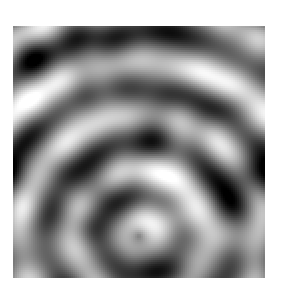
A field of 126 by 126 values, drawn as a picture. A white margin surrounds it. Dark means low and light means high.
Rings spread out from the bottom middle. There is no overall slope. The texture varies smoothly and slowly. Overall the values sit about 50% of the way up the scale.
